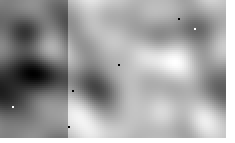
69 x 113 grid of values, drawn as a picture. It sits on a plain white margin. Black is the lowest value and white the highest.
Lone odd cells: 6, 2 higher and 4 lower than their neighbours. Roughest part: middle left. Average level on the scale: 60%. Ninth with the lowest average: middle left. Calmest part: top middle. Seam: vertical, 30% of the way across, the right part higher.
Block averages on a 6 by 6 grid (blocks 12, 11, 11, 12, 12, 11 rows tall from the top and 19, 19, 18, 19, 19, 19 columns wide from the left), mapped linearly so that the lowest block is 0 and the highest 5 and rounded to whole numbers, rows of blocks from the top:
224443
134433
133454
012443
133444
235445
